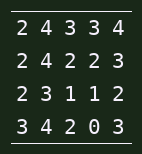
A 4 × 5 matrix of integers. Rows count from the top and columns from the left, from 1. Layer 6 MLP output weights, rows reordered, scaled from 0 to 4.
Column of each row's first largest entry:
2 2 2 2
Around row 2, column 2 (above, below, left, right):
4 3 2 2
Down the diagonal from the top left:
2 4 1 0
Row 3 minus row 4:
-1 -1 -1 1 -1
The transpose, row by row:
2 2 2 3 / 4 4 3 4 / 3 2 1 2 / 3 2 1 0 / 4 3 2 3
